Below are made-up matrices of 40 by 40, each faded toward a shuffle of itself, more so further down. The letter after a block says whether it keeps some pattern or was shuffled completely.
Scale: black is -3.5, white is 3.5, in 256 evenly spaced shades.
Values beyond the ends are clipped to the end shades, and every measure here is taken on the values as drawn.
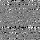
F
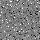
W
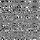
F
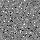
W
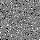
W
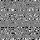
F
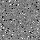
W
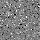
W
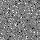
W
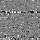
F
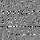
F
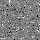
W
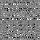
F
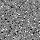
W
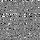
F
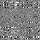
F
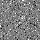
W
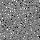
W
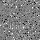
W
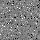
W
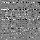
F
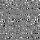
F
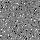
W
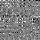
F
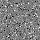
W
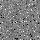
W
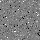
W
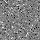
W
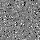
W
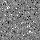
W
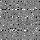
F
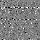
F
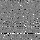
F
